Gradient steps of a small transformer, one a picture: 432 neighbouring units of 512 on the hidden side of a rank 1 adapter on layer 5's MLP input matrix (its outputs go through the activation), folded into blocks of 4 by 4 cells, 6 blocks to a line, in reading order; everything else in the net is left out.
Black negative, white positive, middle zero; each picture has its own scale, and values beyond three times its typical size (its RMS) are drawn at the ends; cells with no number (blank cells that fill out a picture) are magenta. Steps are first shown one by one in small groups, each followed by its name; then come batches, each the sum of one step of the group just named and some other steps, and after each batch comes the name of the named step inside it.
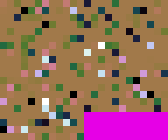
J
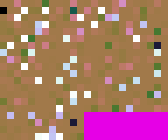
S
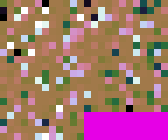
S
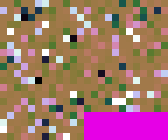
J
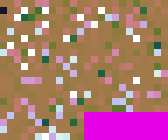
S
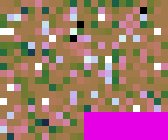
J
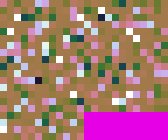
J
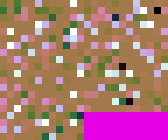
J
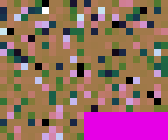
S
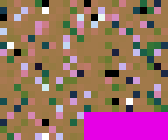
S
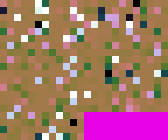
S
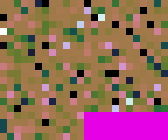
J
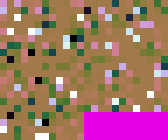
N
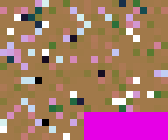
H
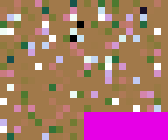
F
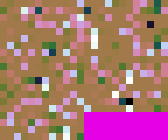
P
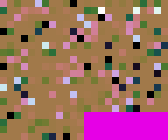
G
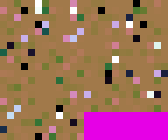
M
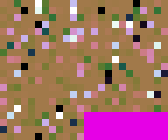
M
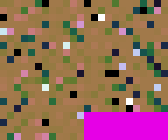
N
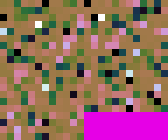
P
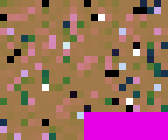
F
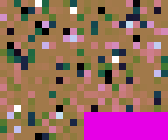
M
